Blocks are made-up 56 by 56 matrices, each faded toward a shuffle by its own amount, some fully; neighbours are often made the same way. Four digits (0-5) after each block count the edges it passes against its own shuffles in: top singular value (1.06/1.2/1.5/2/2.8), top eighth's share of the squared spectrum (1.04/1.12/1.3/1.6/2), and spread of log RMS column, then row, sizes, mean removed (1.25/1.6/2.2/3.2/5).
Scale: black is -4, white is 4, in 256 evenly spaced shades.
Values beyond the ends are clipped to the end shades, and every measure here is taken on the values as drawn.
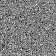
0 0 0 0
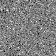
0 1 0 0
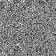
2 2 0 0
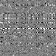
4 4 1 3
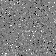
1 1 0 0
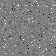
2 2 0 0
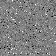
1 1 0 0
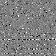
3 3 0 2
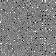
3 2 1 1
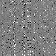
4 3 2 1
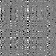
4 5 3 2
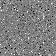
0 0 0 0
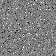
0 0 0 0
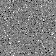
0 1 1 0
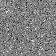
0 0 0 0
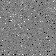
2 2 0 1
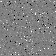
0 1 0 0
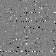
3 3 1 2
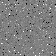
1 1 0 0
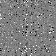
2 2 1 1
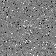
0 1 0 0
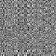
4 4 3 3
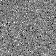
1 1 0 0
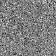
2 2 0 0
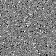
0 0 0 0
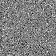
1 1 0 0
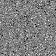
2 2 1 0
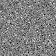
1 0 0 0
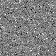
1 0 0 0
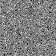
0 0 0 0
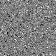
1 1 0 0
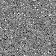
1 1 0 0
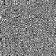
3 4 2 2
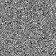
3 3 1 1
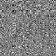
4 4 2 2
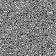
2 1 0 0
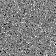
0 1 0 0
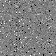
2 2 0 0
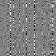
4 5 3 1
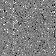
2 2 1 0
